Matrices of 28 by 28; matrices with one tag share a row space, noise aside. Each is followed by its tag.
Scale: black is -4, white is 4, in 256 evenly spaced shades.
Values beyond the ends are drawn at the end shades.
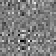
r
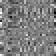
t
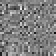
t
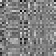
t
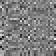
t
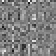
r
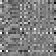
t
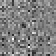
r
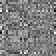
t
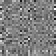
t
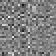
r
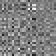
r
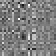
r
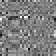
t
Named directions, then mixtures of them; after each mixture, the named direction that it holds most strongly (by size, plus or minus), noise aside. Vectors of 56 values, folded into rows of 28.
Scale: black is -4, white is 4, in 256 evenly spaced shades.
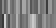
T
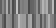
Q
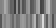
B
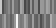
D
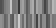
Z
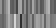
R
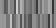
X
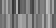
Q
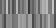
Q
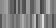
B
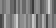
B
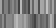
D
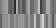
B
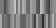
B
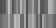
Z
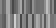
R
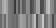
B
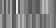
Q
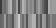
Z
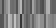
R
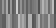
Q
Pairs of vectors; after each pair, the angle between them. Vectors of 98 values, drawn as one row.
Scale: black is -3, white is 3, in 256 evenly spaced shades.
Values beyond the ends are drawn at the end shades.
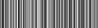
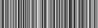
nearly parallel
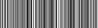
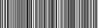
nearly parallel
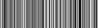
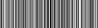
nearly opposite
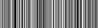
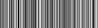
partly opposed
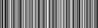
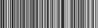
partly opposed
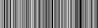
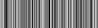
partly aligned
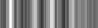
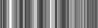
nearly parallel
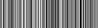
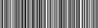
nearly opposite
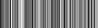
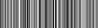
orthogonal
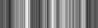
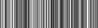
partly opposed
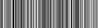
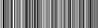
nearly opposite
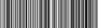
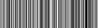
nearly parallel
